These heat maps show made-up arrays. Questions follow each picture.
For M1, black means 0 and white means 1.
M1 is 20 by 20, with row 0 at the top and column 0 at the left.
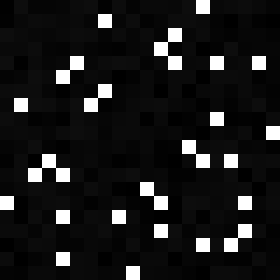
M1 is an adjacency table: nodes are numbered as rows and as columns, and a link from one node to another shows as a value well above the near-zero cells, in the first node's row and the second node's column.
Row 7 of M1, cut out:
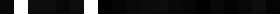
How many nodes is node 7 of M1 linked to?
2
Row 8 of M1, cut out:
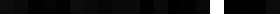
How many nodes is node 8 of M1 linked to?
1
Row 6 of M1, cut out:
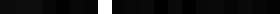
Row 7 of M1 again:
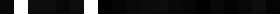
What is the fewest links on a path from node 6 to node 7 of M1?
1
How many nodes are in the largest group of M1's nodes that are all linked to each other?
2
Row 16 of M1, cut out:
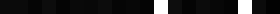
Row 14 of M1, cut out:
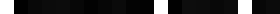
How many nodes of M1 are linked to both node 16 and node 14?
2
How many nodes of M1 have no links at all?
0
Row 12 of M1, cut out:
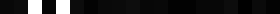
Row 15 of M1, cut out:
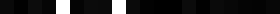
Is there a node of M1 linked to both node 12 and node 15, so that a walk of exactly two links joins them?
yes
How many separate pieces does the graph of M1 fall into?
5
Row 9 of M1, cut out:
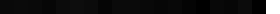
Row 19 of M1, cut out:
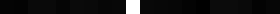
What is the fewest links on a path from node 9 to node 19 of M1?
1
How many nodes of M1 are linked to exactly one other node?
12
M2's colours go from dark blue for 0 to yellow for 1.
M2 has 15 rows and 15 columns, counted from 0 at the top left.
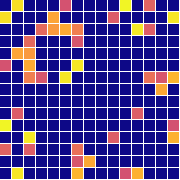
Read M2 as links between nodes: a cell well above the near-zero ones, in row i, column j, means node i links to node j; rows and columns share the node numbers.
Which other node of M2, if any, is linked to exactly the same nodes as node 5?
node 12
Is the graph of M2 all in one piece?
no
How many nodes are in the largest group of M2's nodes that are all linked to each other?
3
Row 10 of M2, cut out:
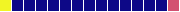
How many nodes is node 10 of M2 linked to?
2
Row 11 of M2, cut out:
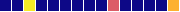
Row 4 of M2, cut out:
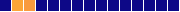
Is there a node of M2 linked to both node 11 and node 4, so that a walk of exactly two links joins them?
yes
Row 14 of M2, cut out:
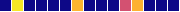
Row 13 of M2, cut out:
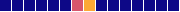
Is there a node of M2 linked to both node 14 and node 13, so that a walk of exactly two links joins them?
yes
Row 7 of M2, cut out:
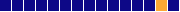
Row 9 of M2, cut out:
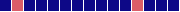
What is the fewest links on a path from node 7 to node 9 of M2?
5
